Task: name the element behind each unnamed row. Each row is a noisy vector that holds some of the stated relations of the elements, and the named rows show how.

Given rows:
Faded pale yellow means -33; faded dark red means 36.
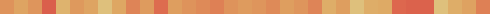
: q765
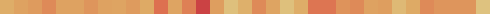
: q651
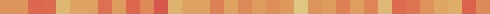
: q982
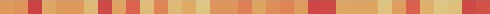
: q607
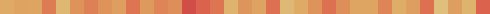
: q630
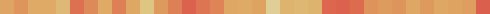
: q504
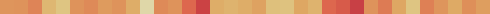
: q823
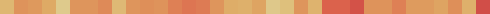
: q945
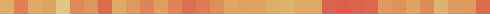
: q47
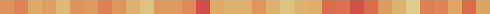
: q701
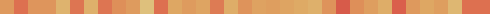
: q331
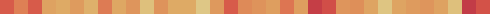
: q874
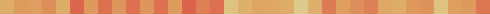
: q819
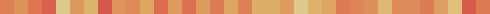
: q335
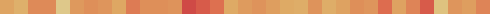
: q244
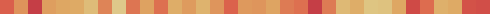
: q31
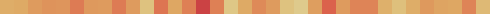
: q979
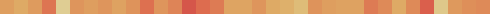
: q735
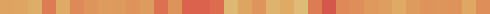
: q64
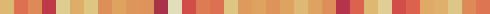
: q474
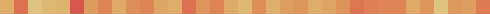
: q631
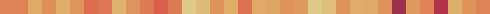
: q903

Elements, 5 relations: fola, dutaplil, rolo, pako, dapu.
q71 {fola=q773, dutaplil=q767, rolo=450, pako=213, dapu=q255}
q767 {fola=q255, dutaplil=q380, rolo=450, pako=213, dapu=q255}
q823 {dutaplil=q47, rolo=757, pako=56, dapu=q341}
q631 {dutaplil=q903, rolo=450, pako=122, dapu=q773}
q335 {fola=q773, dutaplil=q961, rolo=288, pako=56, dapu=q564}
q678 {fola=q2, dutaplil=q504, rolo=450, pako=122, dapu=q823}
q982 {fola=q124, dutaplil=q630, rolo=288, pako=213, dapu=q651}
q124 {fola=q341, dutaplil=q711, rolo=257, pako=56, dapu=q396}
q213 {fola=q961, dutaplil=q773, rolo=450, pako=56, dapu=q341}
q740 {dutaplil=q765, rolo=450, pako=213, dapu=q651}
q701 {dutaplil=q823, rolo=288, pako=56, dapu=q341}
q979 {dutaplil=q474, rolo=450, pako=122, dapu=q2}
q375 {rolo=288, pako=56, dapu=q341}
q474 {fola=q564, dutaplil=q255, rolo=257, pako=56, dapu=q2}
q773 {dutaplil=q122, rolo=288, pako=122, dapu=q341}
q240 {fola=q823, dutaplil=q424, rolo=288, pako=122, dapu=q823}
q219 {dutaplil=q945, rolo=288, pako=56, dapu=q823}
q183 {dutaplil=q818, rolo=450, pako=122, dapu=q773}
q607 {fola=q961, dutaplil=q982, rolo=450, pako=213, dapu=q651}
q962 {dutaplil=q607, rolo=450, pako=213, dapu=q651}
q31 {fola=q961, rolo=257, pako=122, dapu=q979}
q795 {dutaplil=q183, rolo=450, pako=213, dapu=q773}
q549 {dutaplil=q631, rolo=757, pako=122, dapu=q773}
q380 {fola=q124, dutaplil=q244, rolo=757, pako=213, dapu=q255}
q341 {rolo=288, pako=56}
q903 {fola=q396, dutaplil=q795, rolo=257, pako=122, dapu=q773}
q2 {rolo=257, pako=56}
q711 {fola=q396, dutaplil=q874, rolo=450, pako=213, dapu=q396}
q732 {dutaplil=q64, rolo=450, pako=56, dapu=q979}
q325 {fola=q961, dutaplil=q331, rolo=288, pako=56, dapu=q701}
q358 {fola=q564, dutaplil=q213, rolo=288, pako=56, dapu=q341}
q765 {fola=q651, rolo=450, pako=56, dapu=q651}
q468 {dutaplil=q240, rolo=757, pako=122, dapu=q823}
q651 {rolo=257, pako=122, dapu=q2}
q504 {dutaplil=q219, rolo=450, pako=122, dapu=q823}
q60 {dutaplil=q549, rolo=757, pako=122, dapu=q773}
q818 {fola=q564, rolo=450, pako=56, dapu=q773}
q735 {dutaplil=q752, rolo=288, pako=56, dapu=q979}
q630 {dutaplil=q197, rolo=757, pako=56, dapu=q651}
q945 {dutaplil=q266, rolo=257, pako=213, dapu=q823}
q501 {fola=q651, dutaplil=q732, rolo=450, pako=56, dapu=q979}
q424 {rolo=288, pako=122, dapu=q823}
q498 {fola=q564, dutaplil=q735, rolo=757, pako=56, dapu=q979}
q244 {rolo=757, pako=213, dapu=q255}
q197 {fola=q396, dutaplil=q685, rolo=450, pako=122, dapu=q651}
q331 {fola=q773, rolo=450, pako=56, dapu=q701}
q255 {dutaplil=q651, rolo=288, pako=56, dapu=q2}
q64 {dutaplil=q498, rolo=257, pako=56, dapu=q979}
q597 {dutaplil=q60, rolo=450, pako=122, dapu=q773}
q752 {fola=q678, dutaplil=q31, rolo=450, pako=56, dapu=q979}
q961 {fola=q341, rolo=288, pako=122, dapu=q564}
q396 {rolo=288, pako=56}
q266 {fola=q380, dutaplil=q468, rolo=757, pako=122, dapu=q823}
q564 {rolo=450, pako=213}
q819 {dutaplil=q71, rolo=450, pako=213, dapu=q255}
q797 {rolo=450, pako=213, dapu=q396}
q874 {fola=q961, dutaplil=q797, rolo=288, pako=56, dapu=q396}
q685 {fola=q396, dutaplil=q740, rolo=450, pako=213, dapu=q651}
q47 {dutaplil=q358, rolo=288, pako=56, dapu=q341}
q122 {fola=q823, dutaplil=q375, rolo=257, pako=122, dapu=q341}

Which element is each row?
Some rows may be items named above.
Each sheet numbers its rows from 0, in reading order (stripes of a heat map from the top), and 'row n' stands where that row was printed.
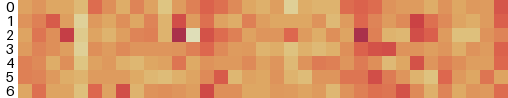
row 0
q504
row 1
q266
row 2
q498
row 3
q219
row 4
q122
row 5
q341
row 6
q549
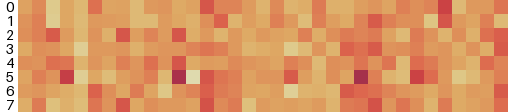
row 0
q183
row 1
q773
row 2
q124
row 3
q945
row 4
q982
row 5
q498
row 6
q504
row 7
q60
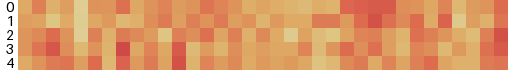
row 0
q47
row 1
q375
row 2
q678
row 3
q124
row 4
q501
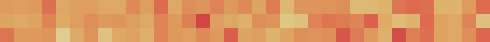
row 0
q752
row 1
q255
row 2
q240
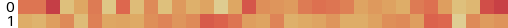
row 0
q213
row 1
q740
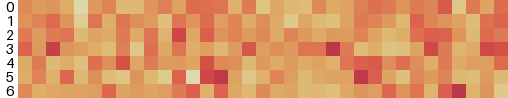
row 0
q424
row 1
q678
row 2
q380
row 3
q31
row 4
q60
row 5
q564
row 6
q396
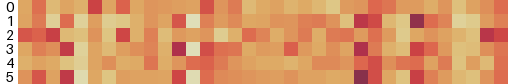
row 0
q597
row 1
q818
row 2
q325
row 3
q498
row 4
q468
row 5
q358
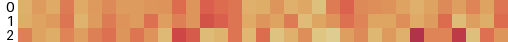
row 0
q64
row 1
q630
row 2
q711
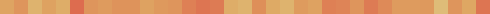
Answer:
q797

